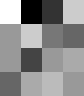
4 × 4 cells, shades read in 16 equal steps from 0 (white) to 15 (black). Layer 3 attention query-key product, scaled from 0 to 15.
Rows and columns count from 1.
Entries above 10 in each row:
2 0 1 0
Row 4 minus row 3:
3 -6 -2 1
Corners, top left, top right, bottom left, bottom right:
0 3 9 6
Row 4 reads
9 5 4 6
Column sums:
21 34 30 23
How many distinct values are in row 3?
3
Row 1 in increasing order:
0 3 12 15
